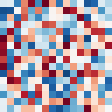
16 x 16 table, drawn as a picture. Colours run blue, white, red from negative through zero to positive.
Average level on the scale: 50%. Histogram: flat. Grain: fine. Mirror symmetry: none. Odd rows or columns: none. Slope: none. Stripes: none.
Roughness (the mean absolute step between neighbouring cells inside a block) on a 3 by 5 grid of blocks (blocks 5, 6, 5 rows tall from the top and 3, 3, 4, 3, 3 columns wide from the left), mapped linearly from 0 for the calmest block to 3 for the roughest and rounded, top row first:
2 1 1 2 0
3 1 2 1 1
0 2 1 2 0
